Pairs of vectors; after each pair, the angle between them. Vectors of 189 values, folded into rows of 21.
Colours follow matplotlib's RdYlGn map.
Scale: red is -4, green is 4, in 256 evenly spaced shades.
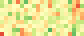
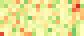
nearly parallel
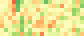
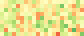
partly opposed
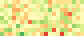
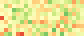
nearly opposite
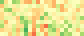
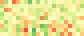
nearly opposite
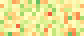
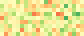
partly opposed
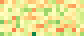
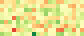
nearly parallel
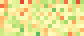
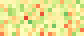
orthogonal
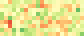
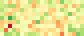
partly aligned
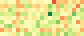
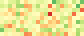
nearly opposite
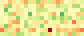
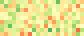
partly opposed
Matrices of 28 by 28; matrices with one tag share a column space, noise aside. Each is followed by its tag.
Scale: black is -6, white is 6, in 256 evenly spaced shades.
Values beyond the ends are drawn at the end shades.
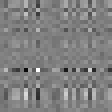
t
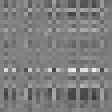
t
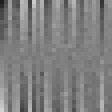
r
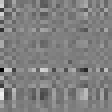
t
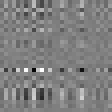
t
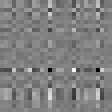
t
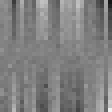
r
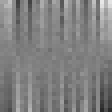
r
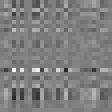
t
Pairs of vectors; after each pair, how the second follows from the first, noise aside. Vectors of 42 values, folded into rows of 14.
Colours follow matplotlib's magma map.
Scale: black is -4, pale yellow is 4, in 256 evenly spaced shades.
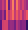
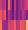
negated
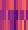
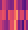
negated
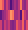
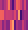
shuffled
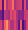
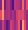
negated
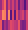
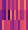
negated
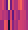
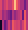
shuffled
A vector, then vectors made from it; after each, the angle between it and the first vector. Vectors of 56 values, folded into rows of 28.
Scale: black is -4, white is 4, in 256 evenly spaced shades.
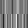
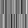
partly opposed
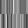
partly aligned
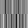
nearly opposite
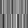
nearly parallel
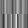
nearly parallel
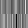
partly opposed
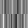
nearly opposite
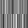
nearly parallel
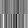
nearly opposite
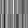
orthogonal
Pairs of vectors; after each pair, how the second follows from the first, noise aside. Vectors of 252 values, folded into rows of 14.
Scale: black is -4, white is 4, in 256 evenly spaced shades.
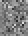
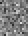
shuffled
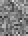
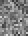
negated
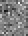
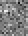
negated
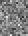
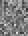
shuffled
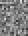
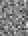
shuffled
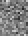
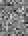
shuffled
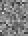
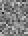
negated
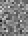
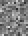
shuffled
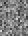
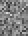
shuffled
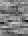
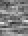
negated
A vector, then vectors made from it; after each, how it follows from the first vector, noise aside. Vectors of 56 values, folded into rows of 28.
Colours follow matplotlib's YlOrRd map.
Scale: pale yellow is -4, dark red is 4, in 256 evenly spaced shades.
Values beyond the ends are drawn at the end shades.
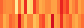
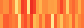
sign-scrambled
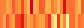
reversed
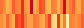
reversed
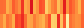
reversed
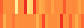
partly zeroed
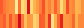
sign-scrambled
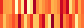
scaled up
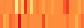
partly zeroed
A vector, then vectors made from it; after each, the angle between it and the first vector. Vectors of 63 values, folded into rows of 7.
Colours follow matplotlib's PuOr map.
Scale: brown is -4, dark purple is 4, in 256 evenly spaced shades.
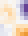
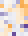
partly opposed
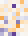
orthogonal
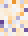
orthogonal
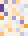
orthogonal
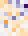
partly aligned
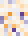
orthogonal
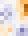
nearly opposite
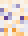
orthogonal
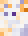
partly opposed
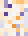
orthogonal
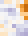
nearly opposite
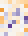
orthogonal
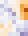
nearly opposite
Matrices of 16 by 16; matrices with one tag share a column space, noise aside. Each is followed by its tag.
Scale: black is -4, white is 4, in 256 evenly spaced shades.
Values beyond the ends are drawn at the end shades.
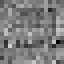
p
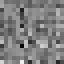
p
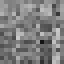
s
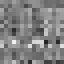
p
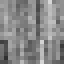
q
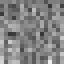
s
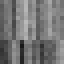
q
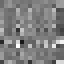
p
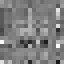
p
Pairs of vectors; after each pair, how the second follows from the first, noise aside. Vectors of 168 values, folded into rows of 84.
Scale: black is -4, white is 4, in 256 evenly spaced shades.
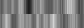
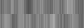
shrunk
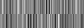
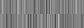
shrunk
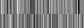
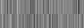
shrunk
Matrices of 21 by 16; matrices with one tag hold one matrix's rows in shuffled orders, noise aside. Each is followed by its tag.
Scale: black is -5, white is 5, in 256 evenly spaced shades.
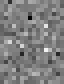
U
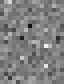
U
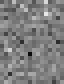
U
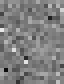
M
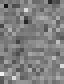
M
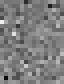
M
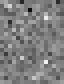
U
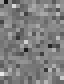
M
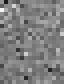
M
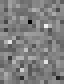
U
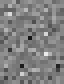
U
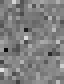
M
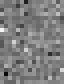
M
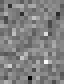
U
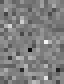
U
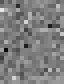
M
